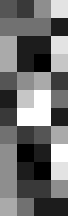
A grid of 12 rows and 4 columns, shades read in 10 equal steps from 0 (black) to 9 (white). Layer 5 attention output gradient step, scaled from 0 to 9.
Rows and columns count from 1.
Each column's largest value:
6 9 9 9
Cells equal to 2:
6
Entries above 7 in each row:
1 0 1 0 0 1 2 0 1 1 0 0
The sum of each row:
18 13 16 14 16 21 21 15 15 14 14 12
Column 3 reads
5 4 1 0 6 9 9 3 1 0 2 1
